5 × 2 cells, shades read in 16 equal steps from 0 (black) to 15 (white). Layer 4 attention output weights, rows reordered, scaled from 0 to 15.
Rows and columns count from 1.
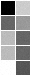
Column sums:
43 38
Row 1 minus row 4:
-11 6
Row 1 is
0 12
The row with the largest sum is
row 5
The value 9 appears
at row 2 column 2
